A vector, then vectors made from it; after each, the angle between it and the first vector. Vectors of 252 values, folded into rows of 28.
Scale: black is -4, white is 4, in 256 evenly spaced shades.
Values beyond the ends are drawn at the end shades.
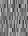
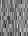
orthogonal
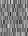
partly aligned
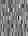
partly opposed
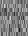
partly opposed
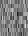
orthogonal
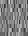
nearly parallel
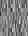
nearly opposite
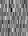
partly opposed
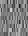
nearly parallel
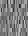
nearly parallel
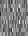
nearly opposite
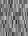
partly opposed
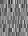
nearly opposite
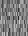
partly opposed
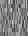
nearly parallel
